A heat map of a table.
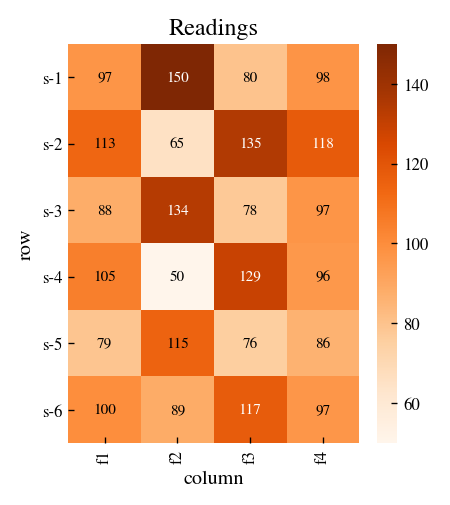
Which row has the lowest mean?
s-5
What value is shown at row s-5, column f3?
76
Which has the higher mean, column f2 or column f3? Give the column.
f3
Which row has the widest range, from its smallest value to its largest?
s-4
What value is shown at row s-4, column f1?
105
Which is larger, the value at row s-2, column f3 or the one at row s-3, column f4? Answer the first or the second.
the first
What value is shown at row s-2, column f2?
65
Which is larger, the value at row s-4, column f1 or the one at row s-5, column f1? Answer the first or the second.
the first
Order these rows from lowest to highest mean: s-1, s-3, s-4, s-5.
s-5, s-4, s-3, s-1
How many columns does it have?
4
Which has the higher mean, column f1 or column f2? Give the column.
f2
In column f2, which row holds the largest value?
s-1
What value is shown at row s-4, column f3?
129
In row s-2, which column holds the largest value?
f3
